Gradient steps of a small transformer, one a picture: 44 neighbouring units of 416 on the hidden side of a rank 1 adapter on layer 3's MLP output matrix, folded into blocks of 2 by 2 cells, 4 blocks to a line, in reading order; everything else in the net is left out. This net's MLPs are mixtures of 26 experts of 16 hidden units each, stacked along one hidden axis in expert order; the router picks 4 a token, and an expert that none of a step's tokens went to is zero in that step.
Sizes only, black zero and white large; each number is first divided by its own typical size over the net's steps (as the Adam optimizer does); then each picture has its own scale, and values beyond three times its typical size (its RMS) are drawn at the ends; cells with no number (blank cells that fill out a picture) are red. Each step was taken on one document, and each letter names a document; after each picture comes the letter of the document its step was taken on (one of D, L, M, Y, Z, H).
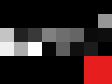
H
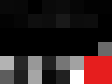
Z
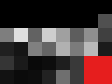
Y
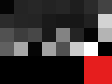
H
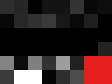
Z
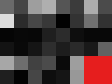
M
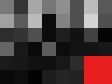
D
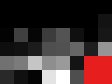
Y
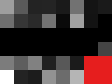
Z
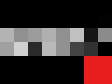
H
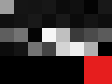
Y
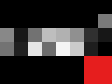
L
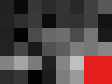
M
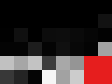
D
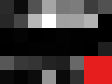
D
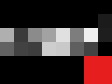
Y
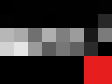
H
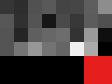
Y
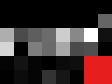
L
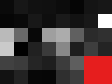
L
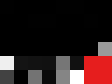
Z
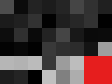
D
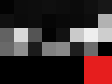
H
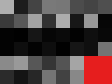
M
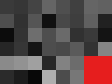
D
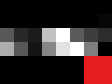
L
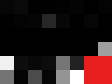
Z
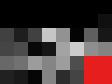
Y
